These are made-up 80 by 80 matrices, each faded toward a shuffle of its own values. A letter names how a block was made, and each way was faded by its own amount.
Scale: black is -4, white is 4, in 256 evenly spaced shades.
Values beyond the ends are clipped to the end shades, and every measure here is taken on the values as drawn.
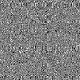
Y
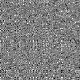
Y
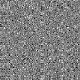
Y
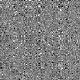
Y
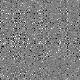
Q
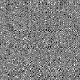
Y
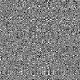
Y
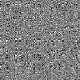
Y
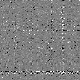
Q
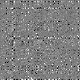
Q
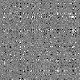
Q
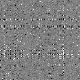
Q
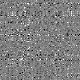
Q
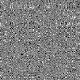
Y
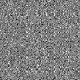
Y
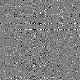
Q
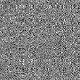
Y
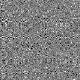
Y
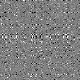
Q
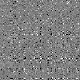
Q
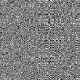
Y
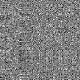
Y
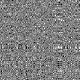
Y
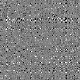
Q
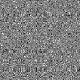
Y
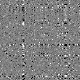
Q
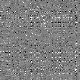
Q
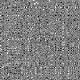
Y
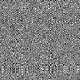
Y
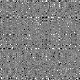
Q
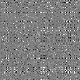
Q
